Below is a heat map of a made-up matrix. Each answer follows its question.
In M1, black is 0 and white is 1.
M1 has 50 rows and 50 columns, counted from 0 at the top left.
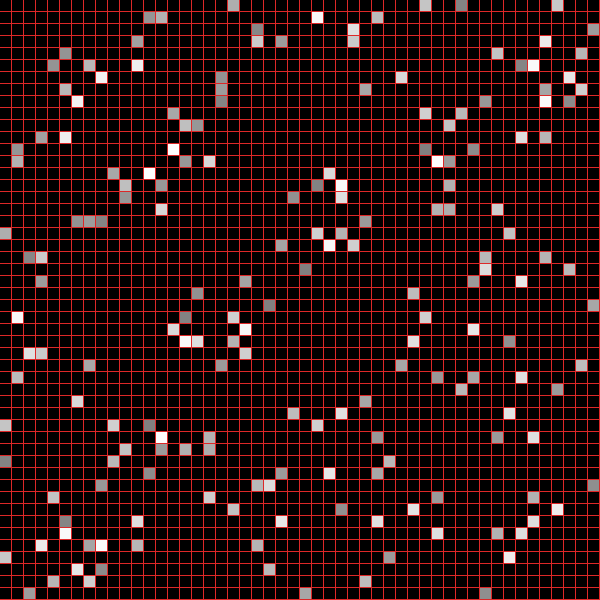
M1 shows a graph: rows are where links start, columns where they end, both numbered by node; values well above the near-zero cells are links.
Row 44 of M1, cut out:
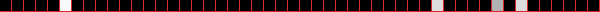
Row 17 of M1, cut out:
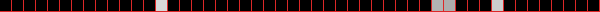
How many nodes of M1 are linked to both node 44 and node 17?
2
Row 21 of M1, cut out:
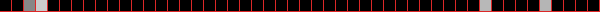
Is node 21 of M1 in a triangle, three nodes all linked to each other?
yes
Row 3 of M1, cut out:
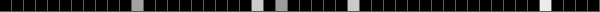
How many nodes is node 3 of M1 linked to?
5
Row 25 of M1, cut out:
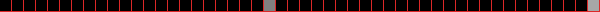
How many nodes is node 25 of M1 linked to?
2
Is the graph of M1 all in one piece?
yes
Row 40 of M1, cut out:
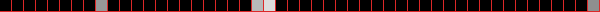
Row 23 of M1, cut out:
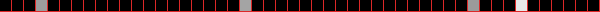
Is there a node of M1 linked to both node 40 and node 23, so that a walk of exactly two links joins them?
no
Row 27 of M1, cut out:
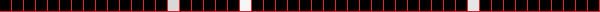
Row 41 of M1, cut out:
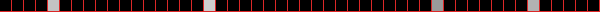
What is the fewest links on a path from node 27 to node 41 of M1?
4
